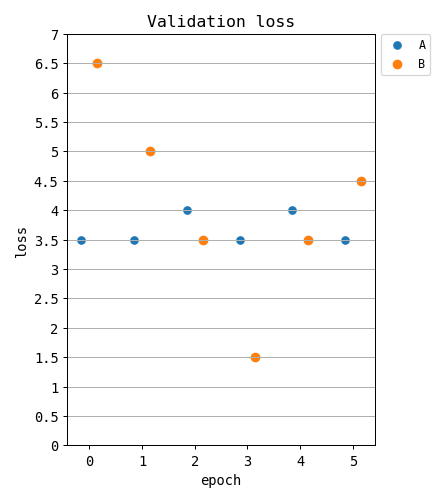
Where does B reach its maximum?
0
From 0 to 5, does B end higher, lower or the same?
lower
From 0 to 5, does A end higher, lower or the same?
the same
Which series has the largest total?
B
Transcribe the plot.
Title: Validation loss
x-axis: epoch, ticks 0 1 2 3 4 5
y-axis: loss, ticks 0 0.5 1 1.5 2 2.5 3 3.5 4 4.5 5 5.5 6 6.5 7
Legend: A, B
Values:
A: 3.5 3.5 4 3.5 4 3.5
B: 6.5 5 3.5 1.5 3.5 4.5
